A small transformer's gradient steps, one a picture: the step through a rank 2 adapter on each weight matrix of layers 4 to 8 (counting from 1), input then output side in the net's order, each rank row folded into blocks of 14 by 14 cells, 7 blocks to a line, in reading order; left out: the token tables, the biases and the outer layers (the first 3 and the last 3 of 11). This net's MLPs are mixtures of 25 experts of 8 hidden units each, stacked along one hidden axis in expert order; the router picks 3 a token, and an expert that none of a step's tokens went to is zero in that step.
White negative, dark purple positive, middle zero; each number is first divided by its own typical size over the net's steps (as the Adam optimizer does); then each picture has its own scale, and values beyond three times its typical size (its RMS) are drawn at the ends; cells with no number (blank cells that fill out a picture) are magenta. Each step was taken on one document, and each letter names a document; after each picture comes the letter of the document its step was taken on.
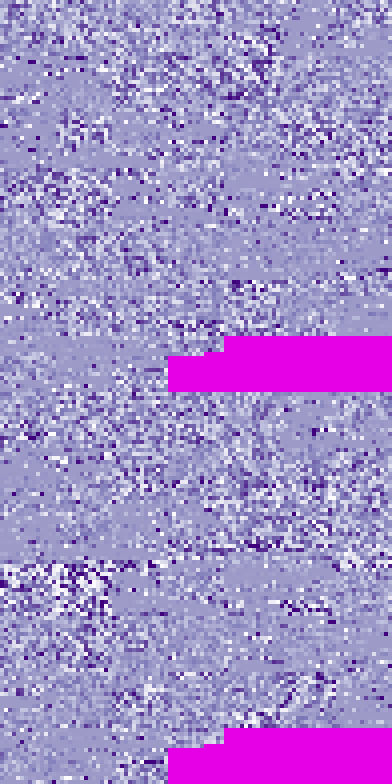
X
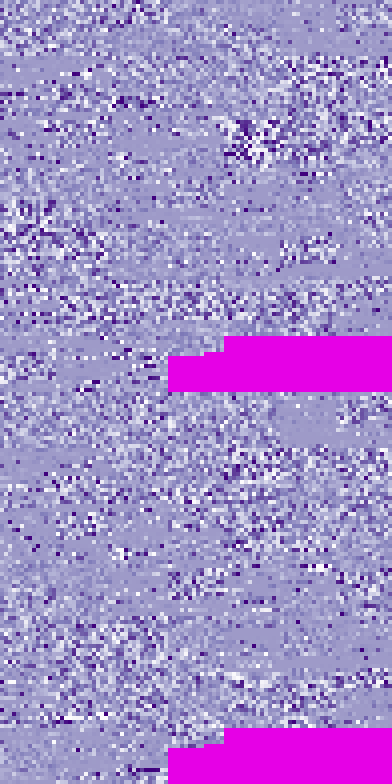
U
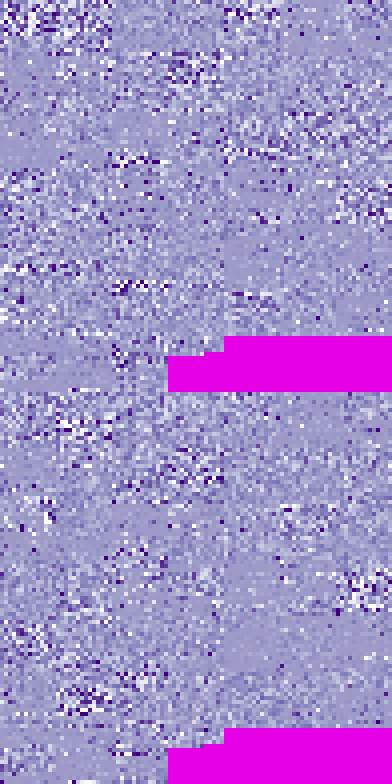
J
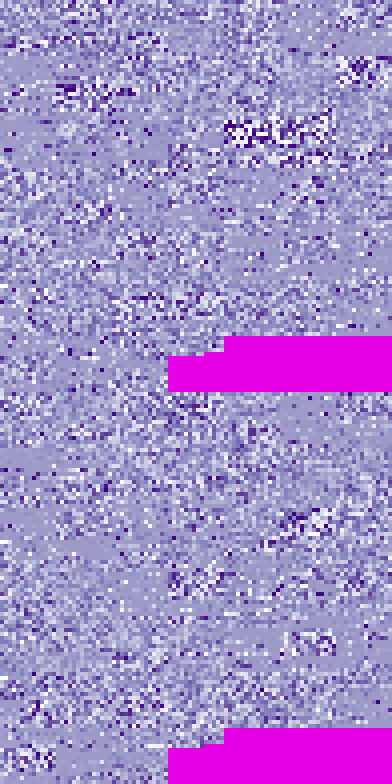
U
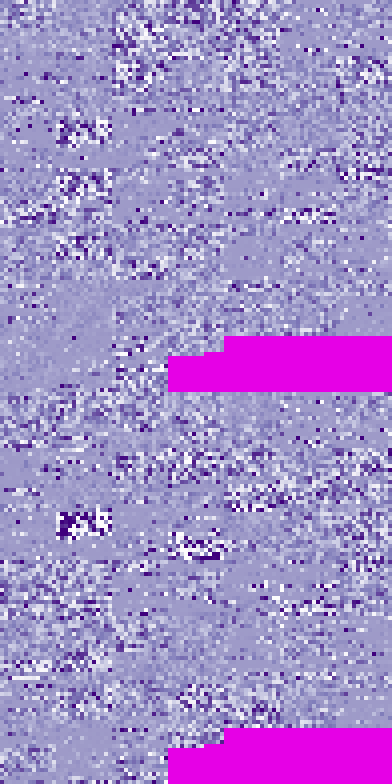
X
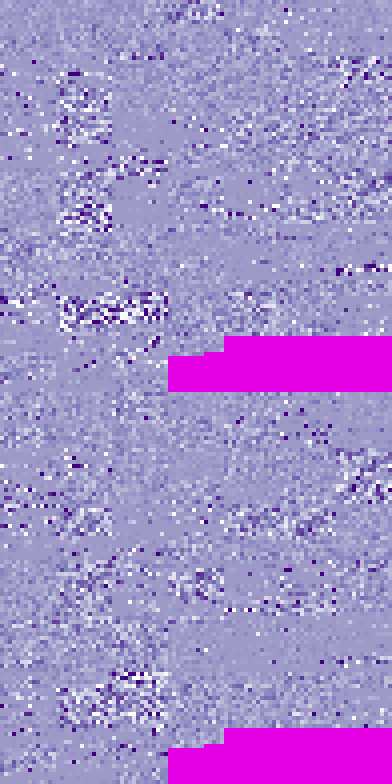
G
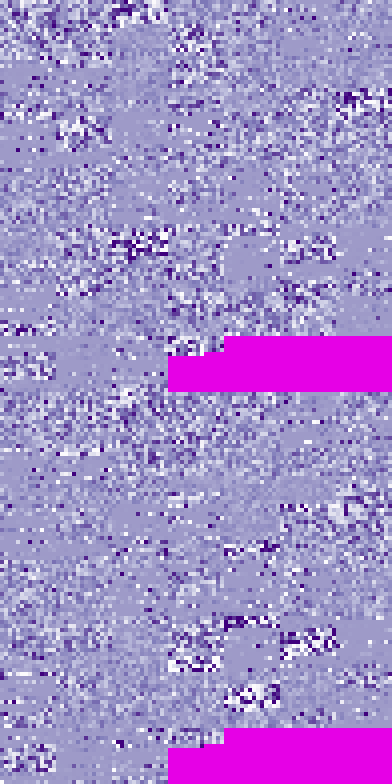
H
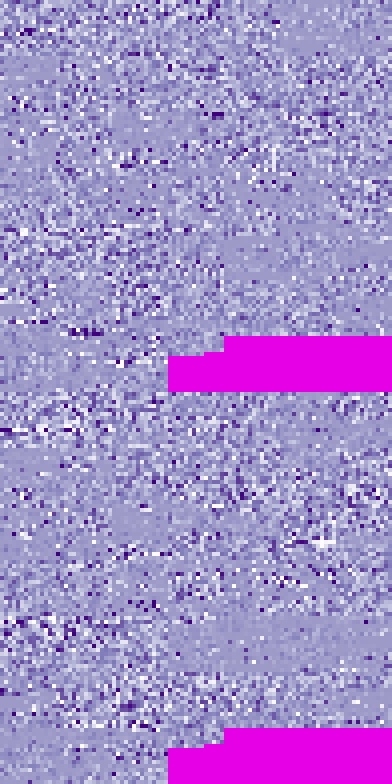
J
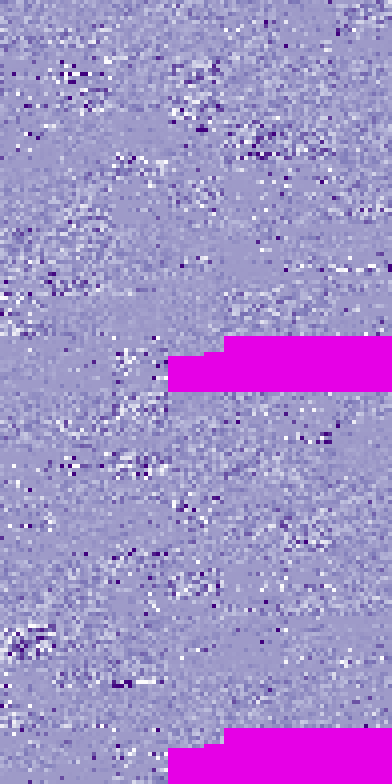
G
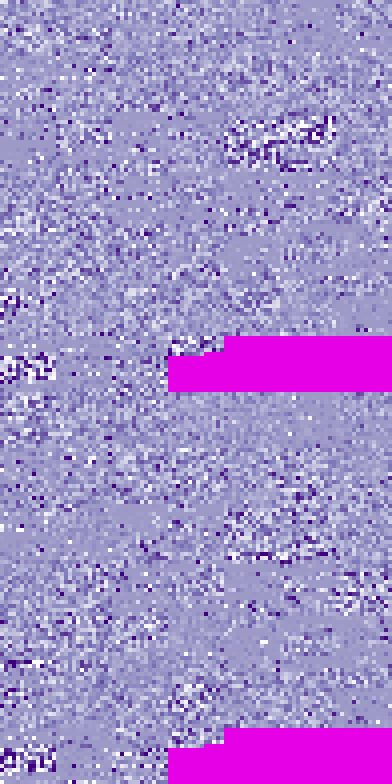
J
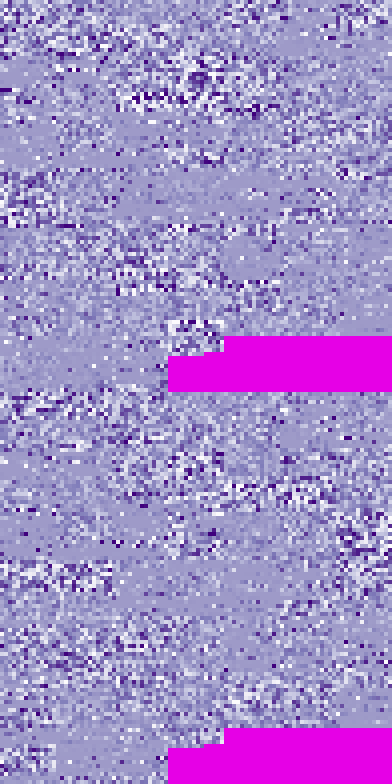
X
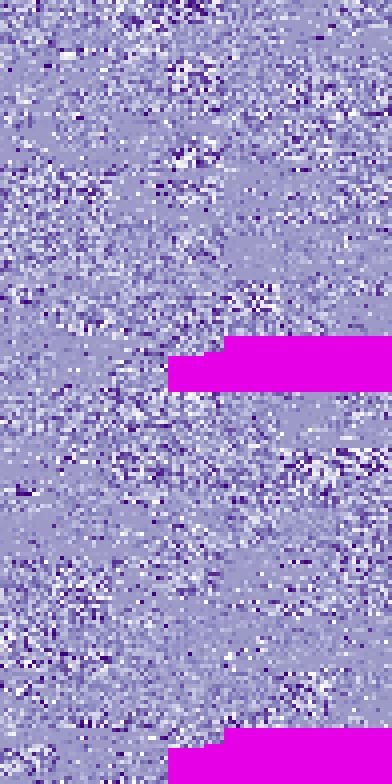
X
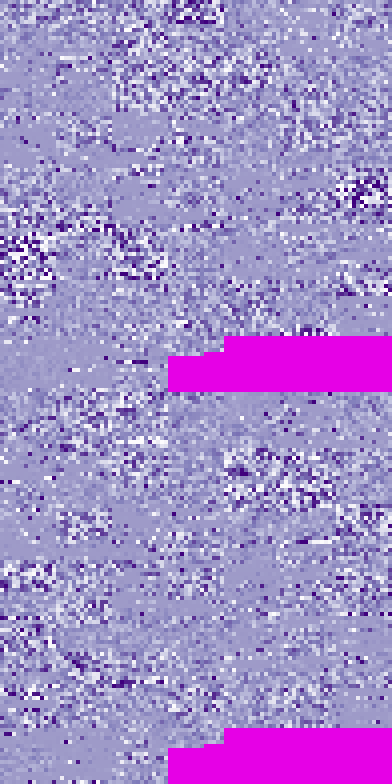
X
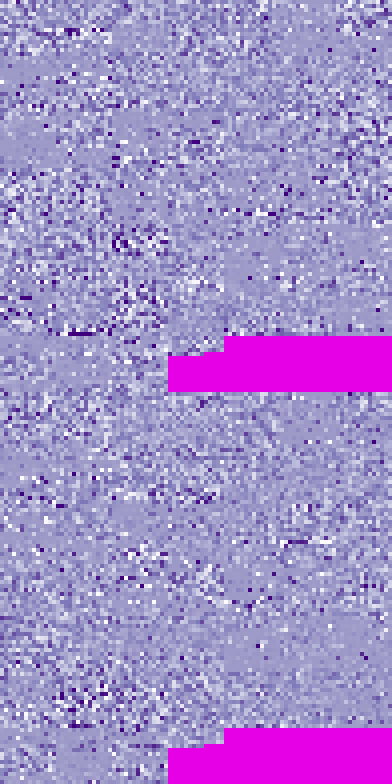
J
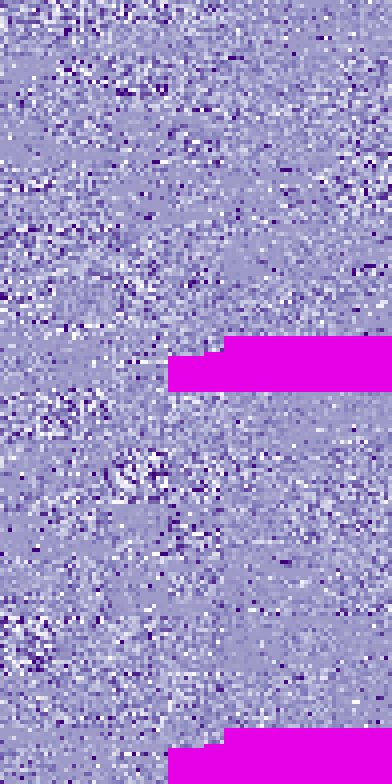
J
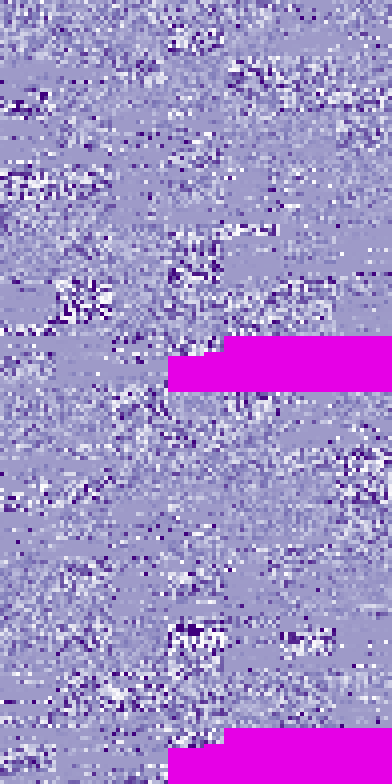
H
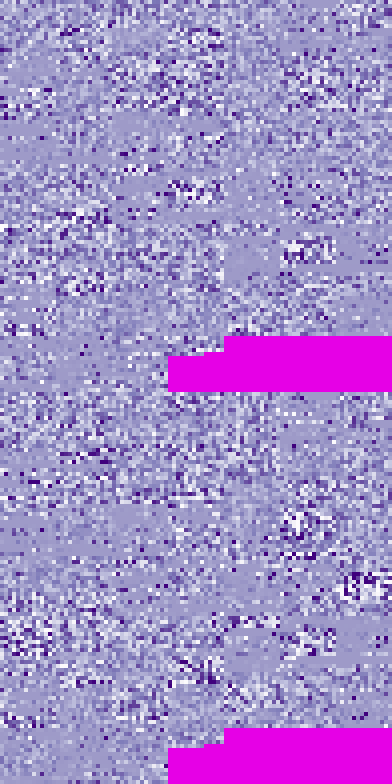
H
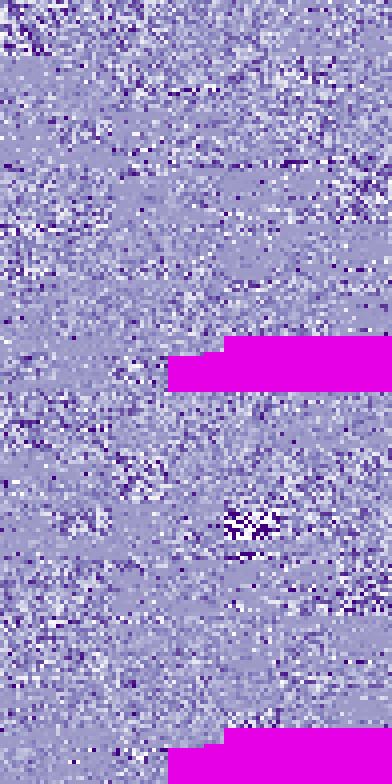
X
